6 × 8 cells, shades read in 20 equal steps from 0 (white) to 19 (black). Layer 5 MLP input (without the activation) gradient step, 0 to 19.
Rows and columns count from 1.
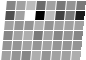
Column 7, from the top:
8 10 7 8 8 7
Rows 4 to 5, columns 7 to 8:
8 9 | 8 8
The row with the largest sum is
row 2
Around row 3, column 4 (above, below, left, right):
19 10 8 8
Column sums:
53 45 35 60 42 55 48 57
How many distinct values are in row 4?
5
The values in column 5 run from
5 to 8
